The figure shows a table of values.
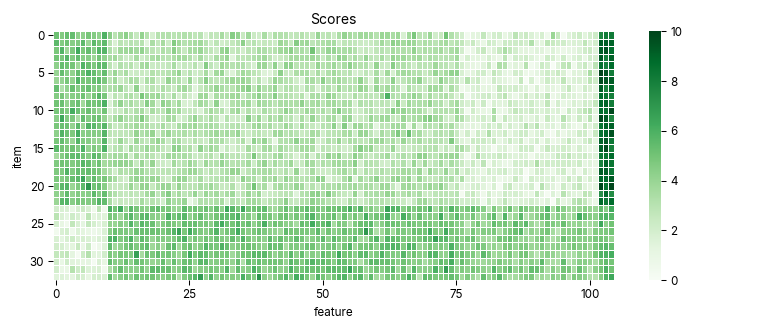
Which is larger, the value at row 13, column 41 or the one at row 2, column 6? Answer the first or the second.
the second
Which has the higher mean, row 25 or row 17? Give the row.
25
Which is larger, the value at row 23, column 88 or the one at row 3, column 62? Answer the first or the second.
the first
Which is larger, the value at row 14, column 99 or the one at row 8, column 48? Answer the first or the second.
the second
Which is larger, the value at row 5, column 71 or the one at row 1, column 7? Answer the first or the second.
the second
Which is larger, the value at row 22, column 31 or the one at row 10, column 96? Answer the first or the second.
the first
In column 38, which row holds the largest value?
32
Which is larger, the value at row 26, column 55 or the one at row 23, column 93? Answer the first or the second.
the first
